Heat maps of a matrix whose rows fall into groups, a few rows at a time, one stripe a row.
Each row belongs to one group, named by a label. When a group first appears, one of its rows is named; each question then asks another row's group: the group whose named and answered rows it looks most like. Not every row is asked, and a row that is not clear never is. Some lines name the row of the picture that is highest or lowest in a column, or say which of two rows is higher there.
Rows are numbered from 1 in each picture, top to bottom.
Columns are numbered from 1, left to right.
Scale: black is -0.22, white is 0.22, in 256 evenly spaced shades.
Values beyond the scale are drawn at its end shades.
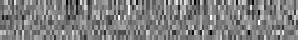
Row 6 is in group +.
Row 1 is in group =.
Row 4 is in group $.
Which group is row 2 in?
=
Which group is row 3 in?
=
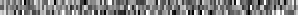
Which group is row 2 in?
=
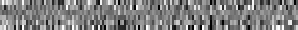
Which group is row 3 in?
$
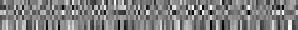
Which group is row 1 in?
=
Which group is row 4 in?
+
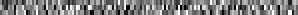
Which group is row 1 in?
$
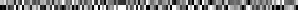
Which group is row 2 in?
+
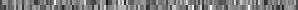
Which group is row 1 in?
=
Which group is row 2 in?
+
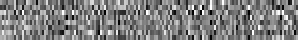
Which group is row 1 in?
$
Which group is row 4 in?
=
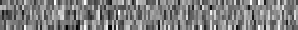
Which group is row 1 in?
=
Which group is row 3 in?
$
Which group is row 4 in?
$
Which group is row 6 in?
=
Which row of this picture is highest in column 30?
3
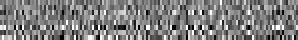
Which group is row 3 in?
+
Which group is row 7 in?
+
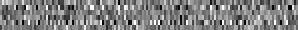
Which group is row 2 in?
$
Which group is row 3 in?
$
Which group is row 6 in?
=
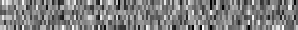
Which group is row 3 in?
+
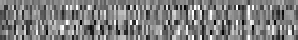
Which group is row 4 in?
+
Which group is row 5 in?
=
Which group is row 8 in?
+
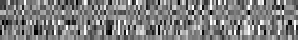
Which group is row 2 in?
+
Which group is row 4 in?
+
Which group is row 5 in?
$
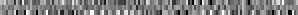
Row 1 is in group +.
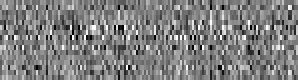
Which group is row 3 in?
$
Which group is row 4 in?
$
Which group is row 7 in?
=
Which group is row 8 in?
=
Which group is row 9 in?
=
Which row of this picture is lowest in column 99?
6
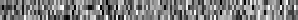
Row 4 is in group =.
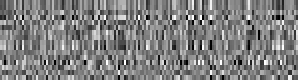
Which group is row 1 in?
+
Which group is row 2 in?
+
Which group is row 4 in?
+
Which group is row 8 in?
=
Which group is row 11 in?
=
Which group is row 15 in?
$
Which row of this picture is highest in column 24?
13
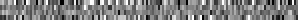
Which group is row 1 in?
$
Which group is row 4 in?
+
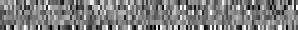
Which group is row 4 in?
=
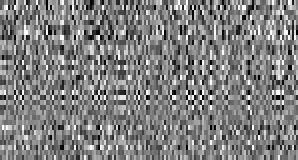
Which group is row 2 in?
=
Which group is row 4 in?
=
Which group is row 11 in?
$
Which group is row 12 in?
$
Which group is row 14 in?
$
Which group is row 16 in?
=
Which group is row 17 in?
+
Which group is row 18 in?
$
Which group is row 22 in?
+
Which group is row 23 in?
=
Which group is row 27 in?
=
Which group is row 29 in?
+
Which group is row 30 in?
$
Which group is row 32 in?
=
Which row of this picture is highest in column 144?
7
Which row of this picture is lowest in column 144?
16
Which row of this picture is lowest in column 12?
20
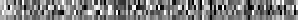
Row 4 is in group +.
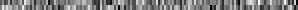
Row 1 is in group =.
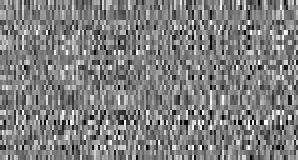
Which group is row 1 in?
=
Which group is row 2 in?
=
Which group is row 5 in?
+
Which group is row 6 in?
=
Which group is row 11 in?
=
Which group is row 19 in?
+
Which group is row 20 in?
$
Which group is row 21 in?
$
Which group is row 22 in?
+
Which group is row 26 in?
+
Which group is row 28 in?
=
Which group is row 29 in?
=
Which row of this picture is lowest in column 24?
24
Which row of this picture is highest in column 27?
30
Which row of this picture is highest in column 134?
25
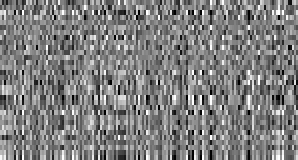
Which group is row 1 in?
$
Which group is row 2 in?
=
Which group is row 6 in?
+
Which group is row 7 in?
=
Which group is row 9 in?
+
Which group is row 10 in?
$
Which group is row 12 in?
=
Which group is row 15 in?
+
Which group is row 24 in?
$
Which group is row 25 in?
$
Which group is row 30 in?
$
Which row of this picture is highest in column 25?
12
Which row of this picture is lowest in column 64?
4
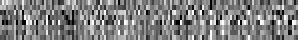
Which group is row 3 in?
+
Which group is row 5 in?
$
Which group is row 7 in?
$
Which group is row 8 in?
+
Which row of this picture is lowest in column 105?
5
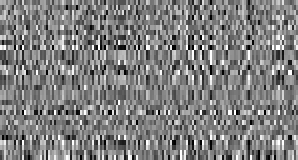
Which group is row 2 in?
=
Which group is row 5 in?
=
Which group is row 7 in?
=
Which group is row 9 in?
$
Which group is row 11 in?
+
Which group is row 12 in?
+
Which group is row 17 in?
+
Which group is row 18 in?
=
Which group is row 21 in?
$
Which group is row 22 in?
$
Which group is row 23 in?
=
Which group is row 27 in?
+
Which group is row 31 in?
=
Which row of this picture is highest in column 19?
15
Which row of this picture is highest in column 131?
28
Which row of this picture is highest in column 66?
32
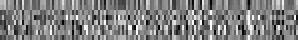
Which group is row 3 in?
+
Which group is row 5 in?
+
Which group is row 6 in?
=
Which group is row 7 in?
=
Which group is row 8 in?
+
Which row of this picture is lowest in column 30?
6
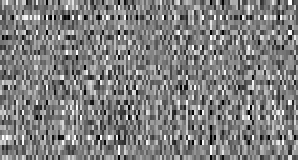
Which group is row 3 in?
+
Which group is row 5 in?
+
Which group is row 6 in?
$
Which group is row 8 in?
$
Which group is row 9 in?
=
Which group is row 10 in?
+
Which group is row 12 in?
=
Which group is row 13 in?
+
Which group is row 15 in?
=
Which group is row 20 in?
+
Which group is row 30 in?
$
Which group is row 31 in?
$
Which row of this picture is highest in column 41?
24
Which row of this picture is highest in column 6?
28
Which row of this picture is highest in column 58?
2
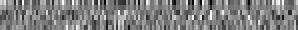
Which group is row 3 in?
$
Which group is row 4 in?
+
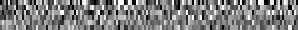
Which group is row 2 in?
$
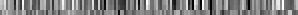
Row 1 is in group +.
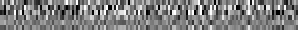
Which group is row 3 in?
+
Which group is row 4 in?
$
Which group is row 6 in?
+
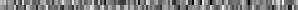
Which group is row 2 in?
$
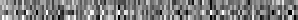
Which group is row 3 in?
$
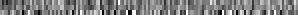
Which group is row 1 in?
$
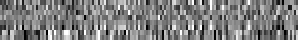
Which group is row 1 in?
+
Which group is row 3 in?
=
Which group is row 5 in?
+
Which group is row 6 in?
+
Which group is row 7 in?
=
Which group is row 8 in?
=
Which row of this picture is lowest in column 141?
4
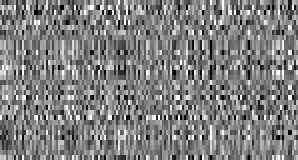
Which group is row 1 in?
$
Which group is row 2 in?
$
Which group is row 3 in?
=
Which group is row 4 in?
$
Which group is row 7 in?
+
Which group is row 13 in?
=
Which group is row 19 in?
$
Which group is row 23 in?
$
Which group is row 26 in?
+
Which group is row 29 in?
$
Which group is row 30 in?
$
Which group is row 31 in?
$
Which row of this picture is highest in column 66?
2
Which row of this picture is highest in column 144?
24
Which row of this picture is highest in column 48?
5
